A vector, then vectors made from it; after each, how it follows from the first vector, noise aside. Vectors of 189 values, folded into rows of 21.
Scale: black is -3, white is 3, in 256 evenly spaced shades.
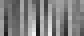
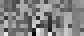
sign-scrambled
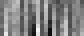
negated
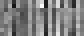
wrapped around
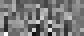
sign-scrambled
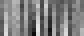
negated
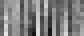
negated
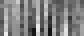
negated
